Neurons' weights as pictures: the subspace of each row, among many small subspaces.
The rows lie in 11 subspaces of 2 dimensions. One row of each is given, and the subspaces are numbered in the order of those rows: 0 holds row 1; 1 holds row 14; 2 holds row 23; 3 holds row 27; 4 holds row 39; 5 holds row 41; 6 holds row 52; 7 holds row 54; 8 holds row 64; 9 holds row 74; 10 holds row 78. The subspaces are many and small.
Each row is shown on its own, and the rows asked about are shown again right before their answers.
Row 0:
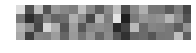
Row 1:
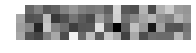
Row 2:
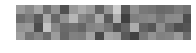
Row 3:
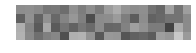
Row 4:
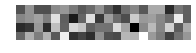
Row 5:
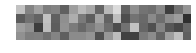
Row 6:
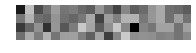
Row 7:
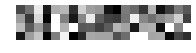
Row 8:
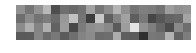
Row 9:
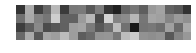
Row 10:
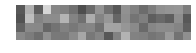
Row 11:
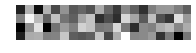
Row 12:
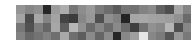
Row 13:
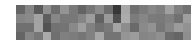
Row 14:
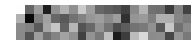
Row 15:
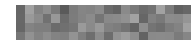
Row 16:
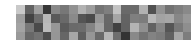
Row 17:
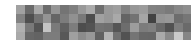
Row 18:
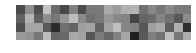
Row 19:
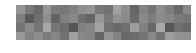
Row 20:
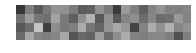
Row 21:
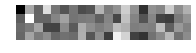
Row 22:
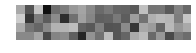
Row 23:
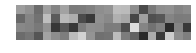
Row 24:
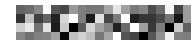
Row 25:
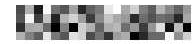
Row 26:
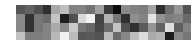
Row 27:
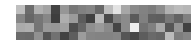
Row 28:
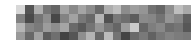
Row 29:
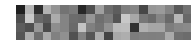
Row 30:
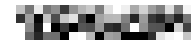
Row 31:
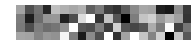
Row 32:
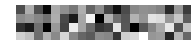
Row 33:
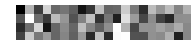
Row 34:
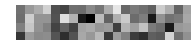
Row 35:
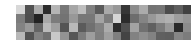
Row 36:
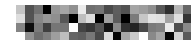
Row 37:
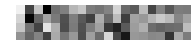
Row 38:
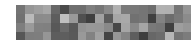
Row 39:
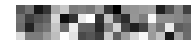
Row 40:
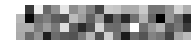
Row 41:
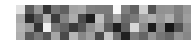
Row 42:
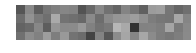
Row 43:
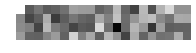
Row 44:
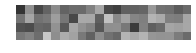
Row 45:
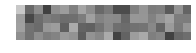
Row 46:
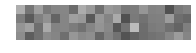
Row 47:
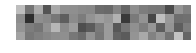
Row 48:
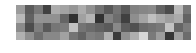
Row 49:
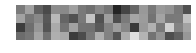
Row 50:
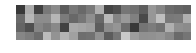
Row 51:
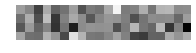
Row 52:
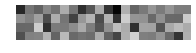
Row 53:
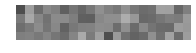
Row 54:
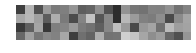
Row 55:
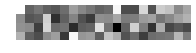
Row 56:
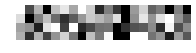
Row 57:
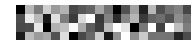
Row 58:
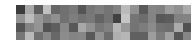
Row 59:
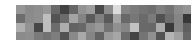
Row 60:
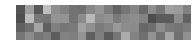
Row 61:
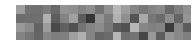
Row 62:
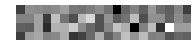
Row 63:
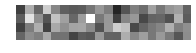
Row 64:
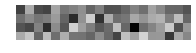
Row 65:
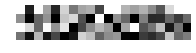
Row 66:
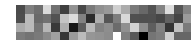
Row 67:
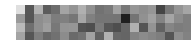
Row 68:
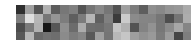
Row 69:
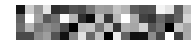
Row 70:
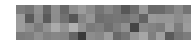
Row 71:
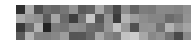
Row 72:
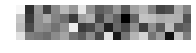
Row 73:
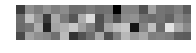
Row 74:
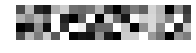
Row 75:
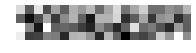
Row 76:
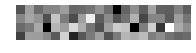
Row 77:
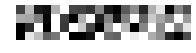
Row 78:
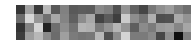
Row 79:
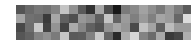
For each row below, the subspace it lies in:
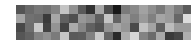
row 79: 6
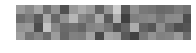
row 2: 6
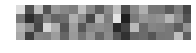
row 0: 7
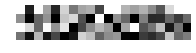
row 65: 3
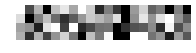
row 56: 1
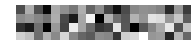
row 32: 8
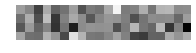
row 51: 0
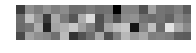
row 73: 5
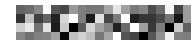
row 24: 9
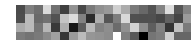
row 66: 9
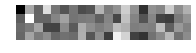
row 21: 1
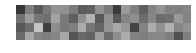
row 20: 1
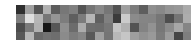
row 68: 7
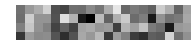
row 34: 4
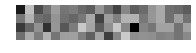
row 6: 8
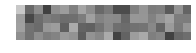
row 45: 1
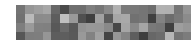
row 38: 4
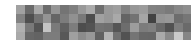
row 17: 10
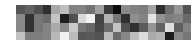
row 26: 4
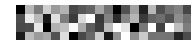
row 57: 5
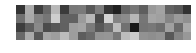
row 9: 3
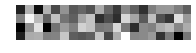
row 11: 10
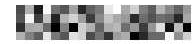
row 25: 0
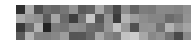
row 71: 7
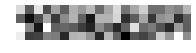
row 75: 10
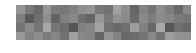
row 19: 5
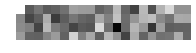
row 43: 0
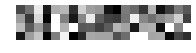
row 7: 0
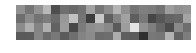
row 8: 8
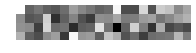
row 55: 0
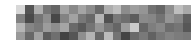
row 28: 3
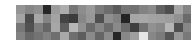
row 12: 9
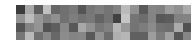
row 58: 7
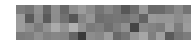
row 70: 2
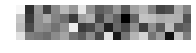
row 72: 8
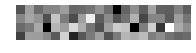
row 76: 5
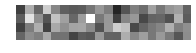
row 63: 2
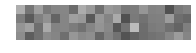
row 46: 7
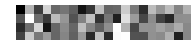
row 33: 1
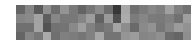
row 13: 6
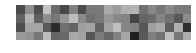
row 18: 0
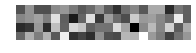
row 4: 9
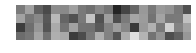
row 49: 7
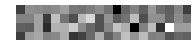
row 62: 5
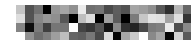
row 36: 8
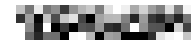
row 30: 10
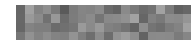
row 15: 3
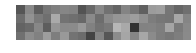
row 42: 9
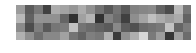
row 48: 8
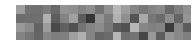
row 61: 2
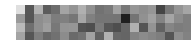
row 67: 8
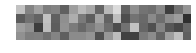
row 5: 6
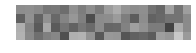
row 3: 10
